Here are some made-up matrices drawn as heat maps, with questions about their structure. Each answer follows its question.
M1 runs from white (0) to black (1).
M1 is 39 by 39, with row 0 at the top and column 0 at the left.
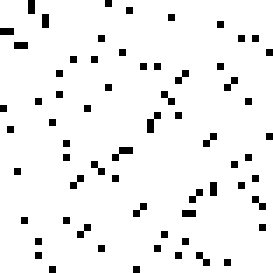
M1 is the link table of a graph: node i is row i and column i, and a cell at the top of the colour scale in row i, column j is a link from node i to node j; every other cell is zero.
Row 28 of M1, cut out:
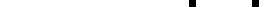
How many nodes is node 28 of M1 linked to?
2
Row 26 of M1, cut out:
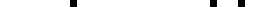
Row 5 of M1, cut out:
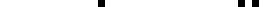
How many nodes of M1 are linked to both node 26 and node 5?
1
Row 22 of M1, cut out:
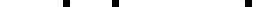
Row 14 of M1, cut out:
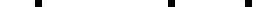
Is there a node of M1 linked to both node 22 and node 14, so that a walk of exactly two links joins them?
yes
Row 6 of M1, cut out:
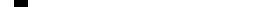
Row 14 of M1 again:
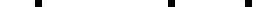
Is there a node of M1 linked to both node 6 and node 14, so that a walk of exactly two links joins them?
no
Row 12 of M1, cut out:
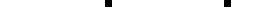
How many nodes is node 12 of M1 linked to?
2
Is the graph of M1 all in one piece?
yes
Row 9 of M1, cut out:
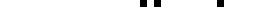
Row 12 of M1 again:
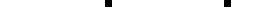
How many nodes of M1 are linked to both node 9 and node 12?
0
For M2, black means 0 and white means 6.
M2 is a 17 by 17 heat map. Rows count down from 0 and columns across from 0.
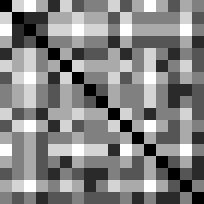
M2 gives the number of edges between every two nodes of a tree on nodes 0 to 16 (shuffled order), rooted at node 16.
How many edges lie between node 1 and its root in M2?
2
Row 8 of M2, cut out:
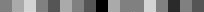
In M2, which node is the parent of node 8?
14
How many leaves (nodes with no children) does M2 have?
9
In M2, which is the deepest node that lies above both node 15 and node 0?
14
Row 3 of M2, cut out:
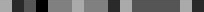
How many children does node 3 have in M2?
2
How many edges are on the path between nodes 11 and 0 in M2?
4
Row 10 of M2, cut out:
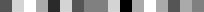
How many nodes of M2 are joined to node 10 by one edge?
1
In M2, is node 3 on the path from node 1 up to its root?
yes
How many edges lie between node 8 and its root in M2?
2
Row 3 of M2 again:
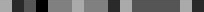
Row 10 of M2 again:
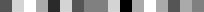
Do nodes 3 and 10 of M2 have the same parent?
no
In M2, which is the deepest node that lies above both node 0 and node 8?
14
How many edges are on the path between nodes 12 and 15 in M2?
6
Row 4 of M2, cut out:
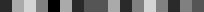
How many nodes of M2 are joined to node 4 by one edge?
4
